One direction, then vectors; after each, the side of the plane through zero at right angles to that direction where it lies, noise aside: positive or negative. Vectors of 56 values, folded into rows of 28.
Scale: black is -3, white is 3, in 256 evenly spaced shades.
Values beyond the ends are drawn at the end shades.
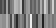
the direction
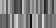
negative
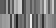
positive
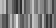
negative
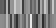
positive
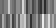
negative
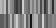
negative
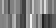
positive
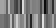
negative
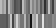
negative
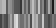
negative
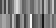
positive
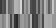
positive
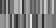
positive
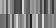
negative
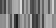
positive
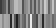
positive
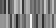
positive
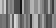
negative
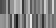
positive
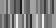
negative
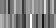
positive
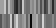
negative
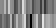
negative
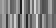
negative
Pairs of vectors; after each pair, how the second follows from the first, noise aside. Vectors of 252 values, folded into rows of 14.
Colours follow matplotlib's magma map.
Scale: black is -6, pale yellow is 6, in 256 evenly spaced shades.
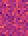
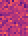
shuffled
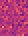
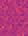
shrunk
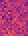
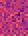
shuffled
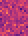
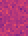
shrunk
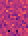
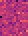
shuffled
